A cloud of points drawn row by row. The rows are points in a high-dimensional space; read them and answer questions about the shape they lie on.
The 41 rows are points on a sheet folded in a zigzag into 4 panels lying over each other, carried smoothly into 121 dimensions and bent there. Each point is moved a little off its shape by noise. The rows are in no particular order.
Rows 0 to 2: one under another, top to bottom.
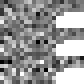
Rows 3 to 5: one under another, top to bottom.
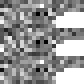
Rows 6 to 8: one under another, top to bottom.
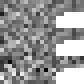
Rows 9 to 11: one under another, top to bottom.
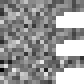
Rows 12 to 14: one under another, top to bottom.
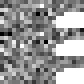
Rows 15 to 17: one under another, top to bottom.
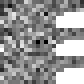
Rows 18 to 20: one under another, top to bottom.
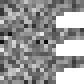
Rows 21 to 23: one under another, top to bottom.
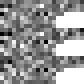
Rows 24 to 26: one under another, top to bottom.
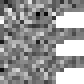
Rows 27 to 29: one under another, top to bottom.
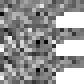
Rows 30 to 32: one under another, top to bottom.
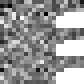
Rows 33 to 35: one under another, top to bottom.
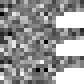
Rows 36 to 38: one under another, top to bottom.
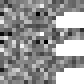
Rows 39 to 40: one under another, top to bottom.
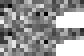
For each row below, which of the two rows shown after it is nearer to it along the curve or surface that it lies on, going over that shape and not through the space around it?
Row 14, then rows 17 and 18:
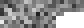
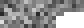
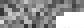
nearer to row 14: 17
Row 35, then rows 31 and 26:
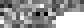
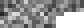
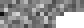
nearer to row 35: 26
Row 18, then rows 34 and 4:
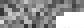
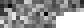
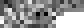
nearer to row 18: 4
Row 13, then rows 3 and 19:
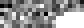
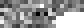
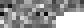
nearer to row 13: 19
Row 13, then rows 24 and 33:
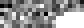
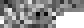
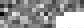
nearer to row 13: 33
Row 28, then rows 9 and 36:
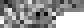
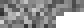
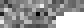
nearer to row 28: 36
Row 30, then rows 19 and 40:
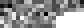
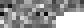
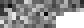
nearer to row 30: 40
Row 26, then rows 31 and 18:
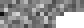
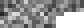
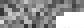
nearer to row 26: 18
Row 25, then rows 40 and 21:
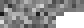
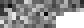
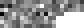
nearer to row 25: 21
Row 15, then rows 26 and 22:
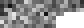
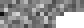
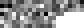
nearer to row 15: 22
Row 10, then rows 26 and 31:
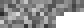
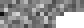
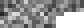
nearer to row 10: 26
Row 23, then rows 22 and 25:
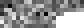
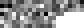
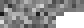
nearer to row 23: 22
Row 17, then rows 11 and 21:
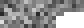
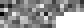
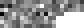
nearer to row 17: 21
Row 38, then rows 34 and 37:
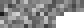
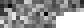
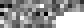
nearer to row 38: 37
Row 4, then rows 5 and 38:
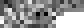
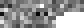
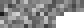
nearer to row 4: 5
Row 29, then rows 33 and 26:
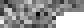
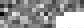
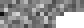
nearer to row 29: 26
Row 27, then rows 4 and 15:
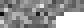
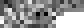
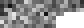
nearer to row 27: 4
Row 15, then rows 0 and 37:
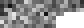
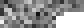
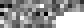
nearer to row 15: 37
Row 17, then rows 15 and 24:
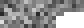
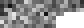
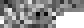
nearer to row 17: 24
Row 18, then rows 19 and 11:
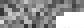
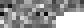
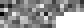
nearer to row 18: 19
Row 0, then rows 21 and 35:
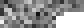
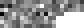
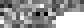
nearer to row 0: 35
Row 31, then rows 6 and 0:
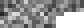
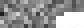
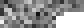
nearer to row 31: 6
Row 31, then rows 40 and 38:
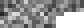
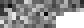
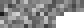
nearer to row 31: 40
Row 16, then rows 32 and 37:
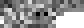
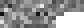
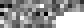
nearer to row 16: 32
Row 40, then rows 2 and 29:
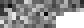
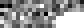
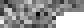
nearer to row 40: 2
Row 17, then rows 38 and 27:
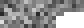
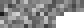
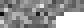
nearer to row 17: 27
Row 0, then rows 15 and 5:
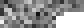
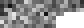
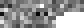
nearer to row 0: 5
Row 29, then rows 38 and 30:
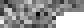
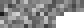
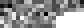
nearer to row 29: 38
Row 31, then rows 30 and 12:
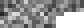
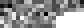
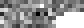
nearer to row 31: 30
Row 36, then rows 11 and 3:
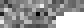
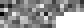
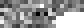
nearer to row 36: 3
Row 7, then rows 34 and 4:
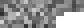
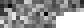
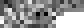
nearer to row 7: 4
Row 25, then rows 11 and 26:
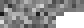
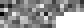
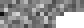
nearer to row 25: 26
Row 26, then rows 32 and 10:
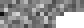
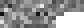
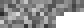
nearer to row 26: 10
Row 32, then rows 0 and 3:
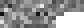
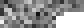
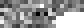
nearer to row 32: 3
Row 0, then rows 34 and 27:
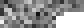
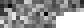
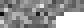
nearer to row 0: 27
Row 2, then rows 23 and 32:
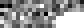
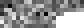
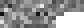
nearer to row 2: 23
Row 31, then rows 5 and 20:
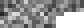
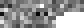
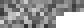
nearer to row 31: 20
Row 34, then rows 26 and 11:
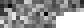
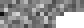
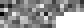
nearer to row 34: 11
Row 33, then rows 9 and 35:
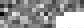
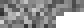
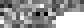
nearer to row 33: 9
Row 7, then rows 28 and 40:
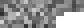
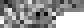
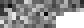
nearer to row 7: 28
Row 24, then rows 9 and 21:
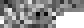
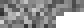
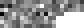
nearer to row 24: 9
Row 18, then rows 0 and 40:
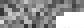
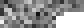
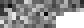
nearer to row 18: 0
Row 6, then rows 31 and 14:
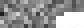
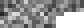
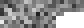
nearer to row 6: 14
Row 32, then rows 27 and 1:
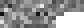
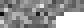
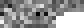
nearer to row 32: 27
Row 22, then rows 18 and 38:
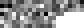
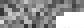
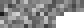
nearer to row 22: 38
